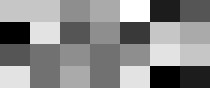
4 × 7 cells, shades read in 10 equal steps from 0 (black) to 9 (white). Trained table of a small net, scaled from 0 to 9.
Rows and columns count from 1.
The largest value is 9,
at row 1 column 5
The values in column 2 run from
4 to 8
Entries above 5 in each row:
4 3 2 3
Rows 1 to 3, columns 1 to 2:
7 7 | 0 8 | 3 4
